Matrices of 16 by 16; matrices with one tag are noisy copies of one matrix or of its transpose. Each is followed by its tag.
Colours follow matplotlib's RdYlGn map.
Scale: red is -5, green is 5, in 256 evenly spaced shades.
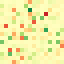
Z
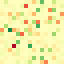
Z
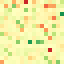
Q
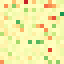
Q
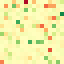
Q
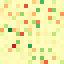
Z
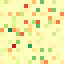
Z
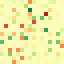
Z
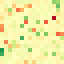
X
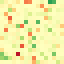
X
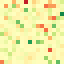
Q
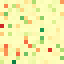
Q
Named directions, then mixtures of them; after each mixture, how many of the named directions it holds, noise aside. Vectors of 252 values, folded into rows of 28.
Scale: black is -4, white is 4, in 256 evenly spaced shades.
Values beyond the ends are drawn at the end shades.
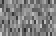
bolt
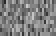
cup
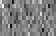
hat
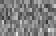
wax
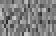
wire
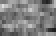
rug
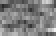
one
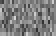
two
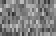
three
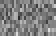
one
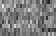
three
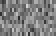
two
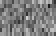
three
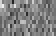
three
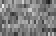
three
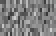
three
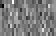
one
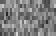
two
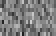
three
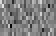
one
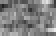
one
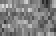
two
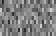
one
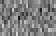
three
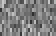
two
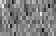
one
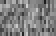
three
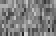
three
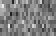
three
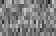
two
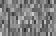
one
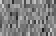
two
